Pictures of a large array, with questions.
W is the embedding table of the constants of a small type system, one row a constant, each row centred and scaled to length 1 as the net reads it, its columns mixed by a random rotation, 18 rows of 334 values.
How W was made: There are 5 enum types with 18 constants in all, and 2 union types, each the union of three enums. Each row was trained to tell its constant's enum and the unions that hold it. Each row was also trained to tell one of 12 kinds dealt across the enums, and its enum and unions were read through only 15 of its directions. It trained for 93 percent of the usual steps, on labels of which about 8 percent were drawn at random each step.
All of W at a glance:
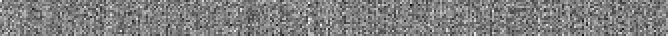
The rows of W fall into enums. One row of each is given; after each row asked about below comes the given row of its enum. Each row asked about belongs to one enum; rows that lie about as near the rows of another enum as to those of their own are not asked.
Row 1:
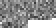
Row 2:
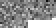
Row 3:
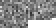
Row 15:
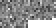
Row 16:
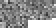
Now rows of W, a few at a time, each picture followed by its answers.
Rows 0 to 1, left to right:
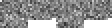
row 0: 15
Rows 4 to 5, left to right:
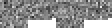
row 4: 15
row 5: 15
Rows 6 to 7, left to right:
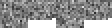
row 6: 3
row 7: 3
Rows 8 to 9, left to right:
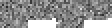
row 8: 15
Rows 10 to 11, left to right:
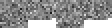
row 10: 16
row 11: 1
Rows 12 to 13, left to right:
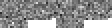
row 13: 3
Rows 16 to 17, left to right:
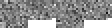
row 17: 16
